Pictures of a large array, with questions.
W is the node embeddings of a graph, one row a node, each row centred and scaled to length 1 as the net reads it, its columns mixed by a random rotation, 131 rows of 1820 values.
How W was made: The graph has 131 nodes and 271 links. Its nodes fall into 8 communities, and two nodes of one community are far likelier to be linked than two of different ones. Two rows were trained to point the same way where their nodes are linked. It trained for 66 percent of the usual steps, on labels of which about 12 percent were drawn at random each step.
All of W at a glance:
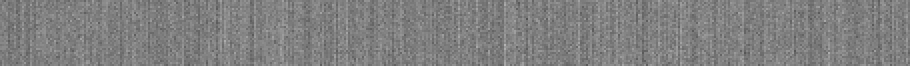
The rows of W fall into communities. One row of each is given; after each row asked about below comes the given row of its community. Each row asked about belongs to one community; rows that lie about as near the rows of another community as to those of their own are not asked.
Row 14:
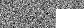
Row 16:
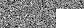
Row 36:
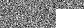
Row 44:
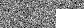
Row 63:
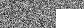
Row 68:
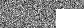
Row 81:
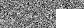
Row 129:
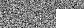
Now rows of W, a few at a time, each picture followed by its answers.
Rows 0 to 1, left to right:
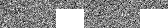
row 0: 68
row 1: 16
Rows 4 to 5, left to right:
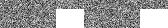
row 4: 14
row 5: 44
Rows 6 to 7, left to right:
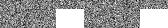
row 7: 16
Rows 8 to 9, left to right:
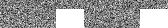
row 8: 44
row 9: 16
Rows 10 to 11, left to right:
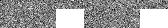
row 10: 129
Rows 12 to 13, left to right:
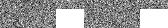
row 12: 14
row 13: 129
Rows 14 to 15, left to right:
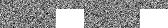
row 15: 36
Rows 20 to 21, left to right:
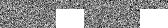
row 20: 44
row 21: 14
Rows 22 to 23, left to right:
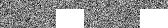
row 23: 68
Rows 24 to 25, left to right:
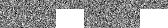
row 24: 129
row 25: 63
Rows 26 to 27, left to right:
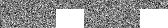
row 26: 63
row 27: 68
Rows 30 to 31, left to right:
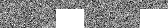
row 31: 16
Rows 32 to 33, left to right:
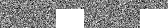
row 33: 68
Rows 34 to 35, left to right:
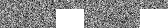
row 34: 14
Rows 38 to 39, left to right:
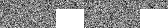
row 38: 129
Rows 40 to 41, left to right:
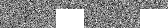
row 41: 16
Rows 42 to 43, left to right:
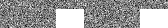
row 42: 36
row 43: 36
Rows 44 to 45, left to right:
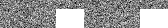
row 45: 16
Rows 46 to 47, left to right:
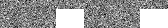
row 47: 16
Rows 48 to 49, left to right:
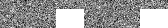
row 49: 14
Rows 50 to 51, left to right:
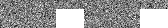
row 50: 63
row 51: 81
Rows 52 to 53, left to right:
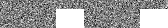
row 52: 44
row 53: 16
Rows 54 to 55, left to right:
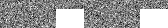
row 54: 129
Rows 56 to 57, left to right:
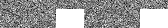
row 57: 14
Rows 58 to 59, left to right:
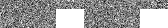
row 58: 14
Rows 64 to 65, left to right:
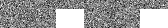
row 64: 36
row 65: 44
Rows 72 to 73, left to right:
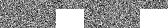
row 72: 36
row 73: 16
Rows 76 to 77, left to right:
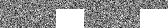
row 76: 129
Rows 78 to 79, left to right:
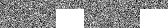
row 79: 68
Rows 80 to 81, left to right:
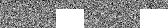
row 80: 81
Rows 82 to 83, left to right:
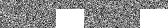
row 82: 36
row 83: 14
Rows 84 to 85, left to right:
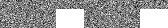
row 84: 36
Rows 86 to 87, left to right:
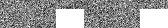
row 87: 68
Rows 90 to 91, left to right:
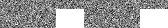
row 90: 36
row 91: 44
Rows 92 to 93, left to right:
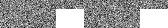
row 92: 44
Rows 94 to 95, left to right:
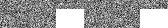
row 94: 68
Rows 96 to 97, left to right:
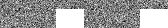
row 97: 129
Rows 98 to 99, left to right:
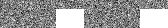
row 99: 63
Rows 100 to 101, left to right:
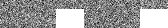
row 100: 81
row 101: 14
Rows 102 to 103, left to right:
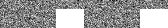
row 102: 14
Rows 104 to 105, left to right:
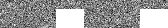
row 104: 14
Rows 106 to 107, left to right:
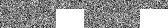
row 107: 81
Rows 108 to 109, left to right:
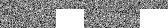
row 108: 63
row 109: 129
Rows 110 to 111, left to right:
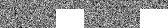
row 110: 129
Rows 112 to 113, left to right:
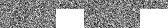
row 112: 44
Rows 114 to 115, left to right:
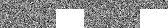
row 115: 16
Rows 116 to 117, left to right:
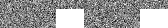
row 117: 129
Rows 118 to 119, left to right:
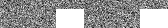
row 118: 16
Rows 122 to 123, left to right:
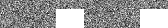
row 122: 14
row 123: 63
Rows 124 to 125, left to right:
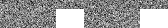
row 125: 16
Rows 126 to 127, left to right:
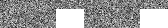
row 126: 129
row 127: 44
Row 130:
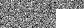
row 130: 129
